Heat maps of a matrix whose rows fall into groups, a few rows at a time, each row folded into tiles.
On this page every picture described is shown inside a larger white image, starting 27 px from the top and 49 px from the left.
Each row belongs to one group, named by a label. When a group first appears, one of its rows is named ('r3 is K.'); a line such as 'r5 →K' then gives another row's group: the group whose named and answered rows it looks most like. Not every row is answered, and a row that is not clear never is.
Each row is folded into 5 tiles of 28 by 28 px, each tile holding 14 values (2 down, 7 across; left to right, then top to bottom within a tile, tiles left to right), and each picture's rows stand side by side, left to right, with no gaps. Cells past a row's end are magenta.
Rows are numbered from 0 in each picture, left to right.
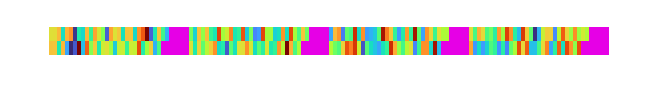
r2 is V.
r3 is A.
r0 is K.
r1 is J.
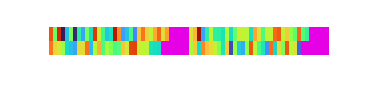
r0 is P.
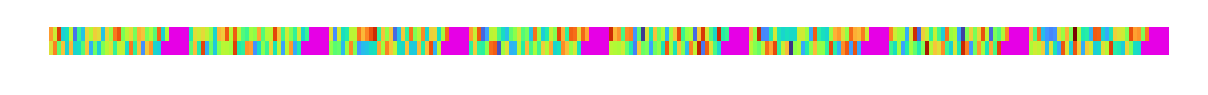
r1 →K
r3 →P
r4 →K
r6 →A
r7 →P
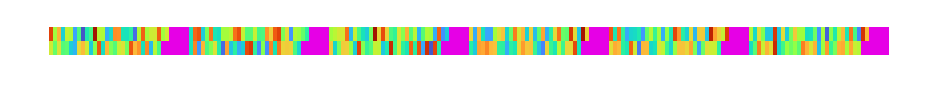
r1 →K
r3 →J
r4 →P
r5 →J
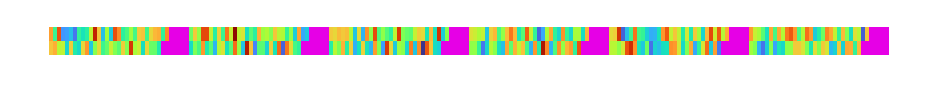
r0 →P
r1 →K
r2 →K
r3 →A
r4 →V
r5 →A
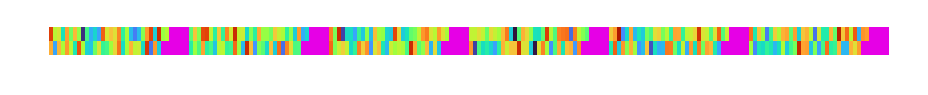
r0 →V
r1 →K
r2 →P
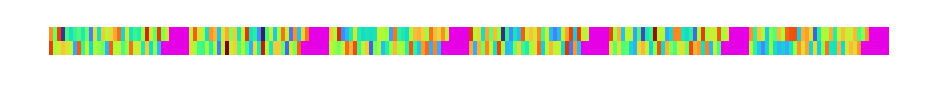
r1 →A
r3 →V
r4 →P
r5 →A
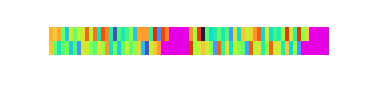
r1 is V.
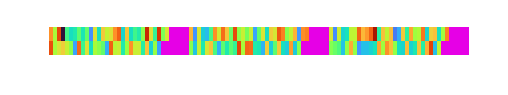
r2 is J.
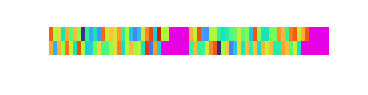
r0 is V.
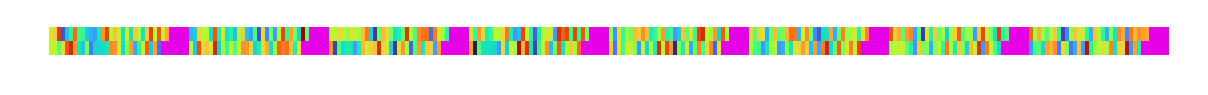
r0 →V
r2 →A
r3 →A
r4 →J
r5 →A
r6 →K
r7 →P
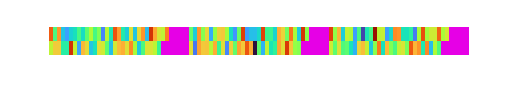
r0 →P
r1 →J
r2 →P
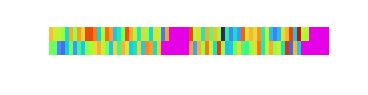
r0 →A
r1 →V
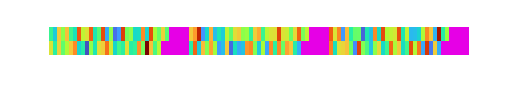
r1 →K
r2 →V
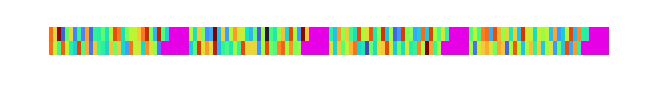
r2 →J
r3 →V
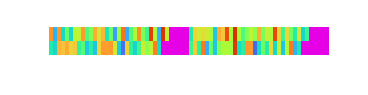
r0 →J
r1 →K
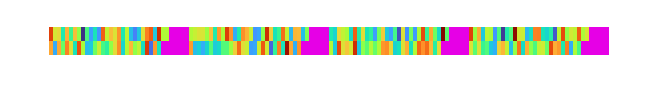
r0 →V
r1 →A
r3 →P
